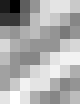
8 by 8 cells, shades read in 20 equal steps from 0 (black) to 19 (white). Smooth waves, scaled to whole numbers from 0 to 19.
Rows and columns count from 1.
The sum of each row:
85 84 93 105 112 116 113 113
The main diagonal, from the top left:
2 4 13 11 14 18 10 14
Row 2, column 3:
8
